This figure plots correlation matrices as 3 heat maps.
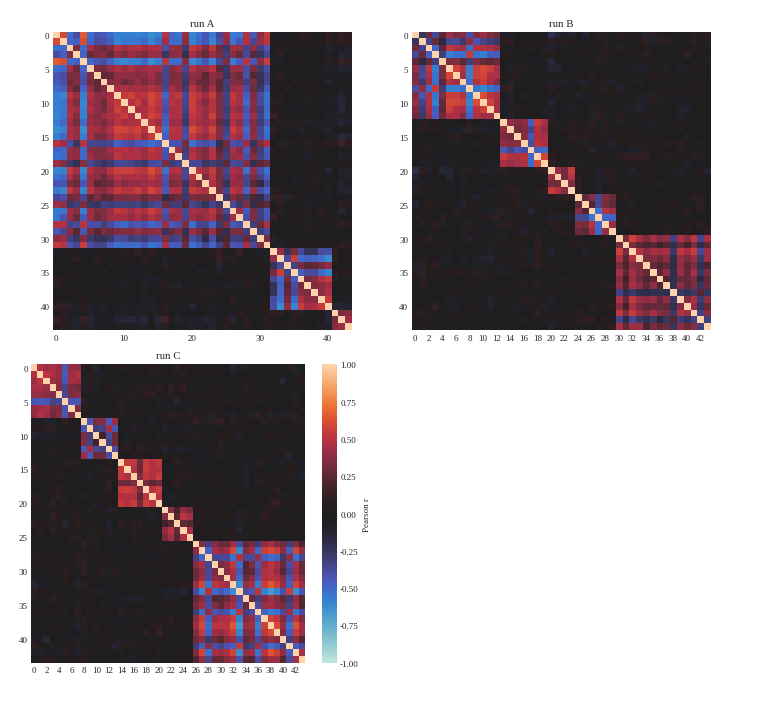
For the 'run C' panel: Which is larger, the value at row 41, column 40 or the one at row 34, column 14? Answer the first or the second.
the second
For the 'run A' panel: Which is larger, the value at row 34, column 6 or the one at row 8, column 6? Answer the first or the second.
the second
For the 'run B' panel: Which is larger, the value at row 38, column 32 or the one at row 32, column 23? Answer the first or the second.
the second
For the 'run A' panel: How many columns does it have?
44
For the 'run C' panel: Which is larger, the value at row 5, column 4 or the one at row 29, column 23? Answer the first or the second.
the second
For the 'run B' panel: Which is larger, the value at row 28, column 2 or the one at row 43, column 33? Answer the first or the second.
the second
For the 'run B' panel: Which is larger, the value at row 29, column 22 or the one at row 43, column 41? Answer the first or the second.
the second
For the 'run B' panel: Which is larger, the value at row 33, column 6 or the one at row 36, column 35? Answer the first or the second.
the second
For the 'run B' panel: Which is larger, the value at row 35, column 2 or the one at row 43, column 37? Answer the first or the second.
the second
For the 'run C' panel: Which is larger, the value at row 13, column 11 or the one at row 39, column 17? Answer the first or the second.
the first
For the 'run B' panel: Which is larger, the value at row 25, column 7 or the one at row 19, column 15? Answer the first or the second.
the second
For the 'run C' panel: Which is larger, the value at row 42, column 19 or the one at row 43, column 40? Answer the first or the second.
the second
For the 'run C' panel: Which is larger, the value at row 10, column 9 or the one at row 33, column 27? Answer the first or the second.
the first
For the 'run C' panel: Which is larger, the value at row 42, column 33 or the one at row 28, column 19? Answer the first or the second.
the second
